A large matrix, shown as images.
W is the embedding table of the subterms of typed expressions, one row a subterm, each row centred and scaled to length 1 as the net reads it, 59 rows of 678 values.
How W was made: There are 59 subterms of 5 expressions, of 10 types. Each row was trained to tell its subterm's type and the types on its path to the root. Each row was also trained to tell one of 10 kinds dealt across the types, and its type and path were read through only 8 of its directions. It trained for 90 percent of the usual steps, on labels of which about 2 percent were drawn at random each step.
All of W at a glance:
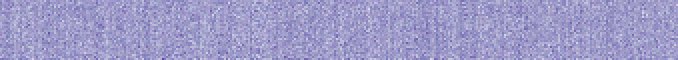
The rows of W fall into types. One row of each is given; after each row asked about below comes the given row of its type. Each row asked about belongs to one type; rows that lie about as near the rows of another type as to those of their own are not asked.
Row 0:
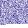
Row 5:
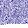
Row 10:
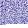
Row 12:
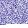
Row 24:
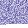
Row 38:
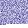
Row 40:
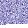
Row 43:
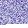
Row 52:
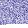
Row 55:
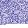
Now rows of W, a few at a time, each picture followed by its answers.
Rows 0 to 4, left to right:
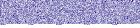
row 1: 43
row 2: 38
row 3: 0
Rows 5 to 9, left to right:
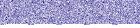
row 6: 55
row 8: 55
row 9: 0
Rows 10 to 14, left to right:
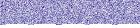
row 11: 52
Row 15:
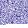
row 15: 0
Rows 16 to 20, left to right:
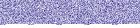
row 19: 0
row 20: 38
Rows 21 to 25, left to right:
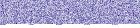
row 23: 40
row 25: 5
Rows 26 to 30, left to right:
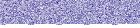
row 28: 5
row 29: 38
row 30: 43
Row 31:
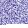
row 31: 55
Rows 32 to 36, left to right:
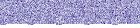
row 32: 12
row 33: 40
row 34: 38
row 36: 5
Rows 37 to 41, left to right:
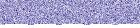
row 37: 24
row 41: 5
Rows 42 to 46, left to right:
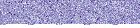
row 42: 24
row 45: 55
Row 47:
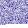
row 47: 40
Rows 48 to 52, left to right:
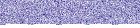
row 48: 43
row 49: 24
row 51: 43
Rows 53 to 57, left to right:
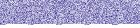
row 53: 43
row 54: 38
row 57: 5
